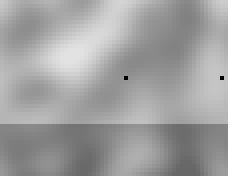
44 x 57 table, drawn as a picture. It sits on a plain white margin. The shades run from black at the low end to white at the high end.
Average level on the scale: 60%. Lone odd cells: 2, each lower than its neighbours. Mirror symmetry: none. Seam: horizontal, 70% of the way down, the top part higher. Histogram: bell-shaped.
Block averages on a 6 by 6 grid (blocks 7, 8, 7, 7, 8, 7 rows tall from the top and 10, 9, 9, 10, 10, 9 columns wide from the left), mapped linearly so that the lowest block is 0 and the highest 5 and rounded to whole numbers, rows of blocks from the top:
2 3 4 4 1 3 / 2 4 5 2 1 3 / 3 4 3 1 2 4 / 3 3 2 3 3 4 / 1 1 1 2 1 1 / 1 1 0 2 0 1
